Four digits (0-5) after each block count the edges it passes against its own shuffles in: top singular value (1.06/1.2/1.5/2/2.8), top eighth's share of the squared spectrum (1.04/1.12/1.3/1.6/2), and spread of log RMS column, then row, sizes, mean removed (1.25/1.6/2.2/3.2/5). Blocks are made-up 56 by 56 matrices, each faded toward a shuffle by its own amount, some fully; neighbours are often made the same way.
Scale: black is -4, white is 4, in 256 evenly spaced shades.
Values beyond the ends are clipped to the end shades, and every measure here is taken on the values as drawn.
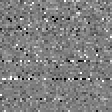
2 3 0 2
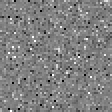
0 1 0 0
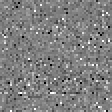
1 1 0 1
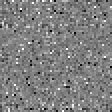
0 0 0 1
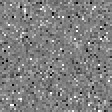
1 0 0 0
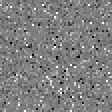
0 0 0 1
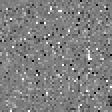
2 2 0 0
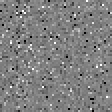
2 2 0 0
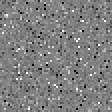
0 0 0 0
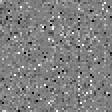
2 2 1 0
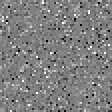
0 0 0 0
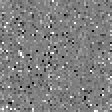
2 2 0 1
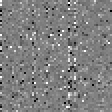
3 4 2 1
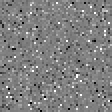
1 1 0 0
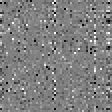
4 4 2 1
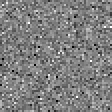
0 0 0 0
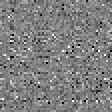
3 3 1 2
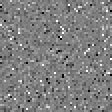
1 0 0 0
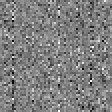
2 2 3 0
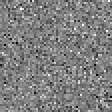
0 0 0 0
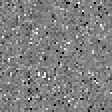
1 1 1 0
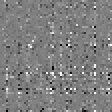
2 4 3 2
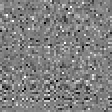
4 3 2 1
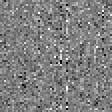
2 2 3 0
